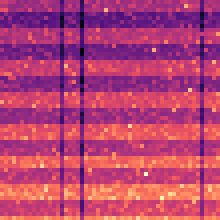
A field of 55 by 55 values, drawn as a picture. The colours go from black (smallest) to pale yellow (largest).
Stripes running across repeat 7 times from top to bottom. Overall the values sit about 50% of the way up the scale. The field climbs toward the bottom. The values follow a bell shape. Columns 16, 21 and 51 stand out from the rest.
